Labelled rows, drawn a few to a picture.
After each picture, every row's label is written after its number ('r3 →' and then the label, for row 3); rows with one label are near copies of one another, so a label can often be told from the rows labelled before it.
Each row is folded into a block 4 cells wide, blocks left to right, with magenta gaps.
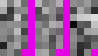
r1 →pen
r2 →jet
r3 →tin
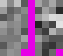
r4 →pen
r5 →tin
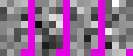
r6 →jet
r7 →tin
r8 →jet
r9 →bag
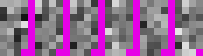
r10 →jet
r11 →pen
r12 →pen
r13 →bag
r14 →tin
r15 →bag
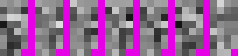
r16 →tin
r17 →jet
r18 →jet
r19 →jet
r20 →jet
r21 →tin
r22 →bag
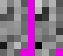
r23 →pen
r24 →pen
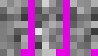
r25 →jet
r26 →bag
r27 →jet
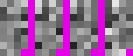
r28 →jet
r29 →pen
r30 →pen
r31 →bag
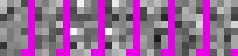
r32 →pen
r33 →jet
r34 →bag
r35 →bag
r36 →jet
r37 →tin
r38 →jet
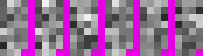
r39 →bag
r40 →bag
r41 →tin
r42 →bag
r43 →jet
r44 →tin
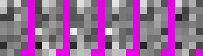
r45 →pen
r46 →bag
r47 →bag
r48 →bag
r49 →pen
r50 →pen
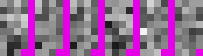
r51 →tin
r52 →pen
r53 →pen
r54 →tin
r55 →bag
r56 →jet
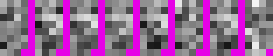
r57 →pen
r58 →tin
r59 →tin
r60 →tin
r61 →tin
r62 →pen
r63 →tin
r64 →bag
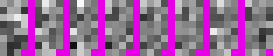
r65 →tin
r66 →bag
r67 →bag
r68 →pen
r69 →pen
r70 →pen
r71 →bag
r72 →jet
